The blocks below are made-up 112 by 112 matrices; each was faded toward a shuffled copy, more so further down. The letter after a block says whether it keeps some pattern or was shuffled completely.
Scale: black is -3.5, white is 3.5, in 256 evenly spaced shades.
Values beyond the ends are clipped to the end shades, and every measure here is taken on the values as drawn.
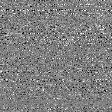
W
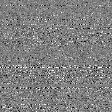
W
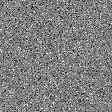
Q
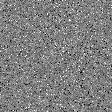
Q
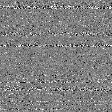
W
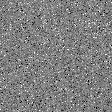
Q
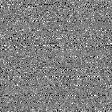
W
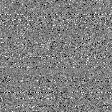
W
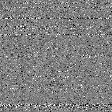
W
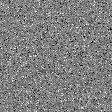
Q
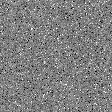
Q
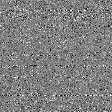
W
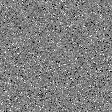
Q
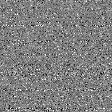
W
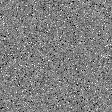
Q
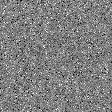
Q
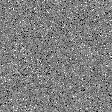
Q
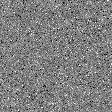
Q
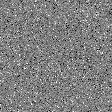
Q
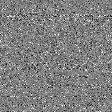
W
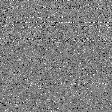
W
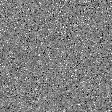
Q
